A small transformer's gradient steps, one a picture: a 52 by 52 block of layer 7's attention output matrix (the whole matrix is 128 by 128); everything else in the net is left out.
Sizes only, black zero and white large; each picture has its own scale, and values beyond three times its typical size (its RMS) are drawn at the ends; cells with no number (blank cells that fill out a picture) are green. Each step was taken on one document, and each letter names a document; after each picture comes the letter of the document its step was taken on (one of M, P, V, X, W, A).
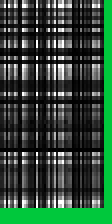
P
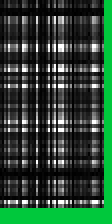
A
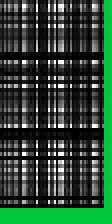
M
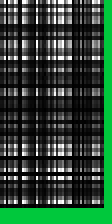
P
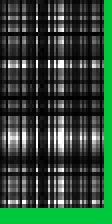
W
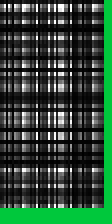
M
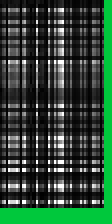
W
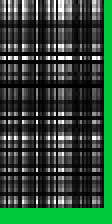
P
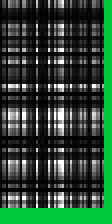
W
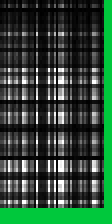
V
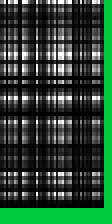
P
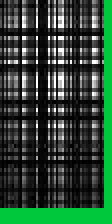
A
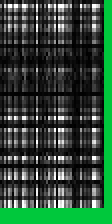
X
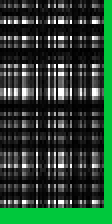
M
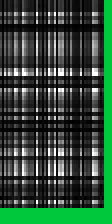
M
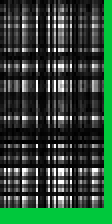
M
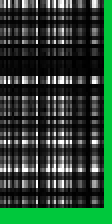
V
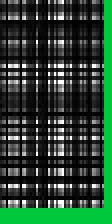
W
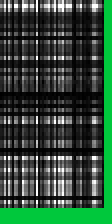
X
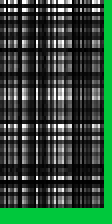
P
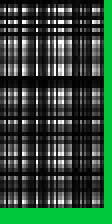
P
